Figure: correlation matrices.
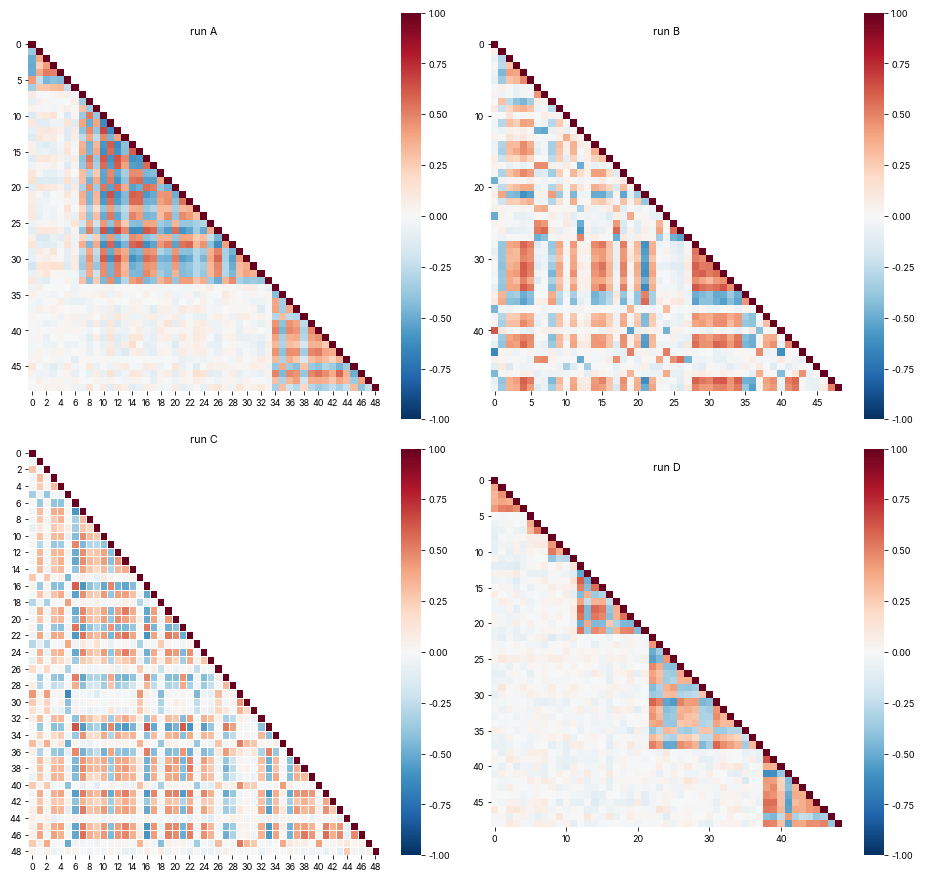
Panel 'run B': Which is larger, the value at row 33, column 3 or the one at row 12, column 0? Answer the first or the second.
the first
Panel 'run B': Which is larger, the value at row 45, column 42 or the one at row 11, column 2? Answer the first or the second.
the second
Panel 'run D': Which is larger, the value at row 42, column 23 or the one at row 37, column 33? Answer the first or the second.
the second
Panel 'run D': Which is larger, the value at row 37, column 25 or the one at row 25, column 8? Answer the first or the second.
the second
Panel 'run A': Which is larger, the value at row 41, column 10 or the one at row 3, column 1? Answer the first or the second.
the second
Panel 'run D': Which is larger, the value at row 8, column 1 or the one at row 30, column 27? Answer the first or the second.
the first
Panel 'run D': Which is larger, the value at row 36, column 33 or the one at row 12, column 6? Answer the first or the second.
the first
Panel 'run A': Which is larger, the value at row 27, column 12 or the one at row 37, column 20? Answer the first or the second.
the second
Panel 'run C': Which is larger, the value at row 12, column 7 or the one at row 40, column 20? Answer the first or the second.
the first
